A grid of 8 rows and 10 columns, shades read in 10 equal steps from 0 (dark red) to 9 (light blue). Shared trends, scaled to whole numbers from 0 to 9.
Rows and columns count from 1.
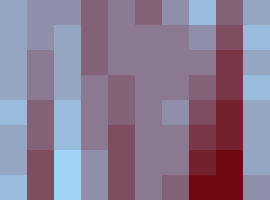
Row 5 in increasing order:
1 3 4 4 5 5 6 7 8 8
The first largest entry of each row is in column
8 10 1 10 1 3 3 3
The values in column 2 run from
3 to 6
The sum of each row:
57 56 52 52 51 47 46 44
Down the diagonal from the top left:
7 6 7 5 4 5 5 0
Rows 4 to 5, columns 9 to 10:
2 8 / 1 7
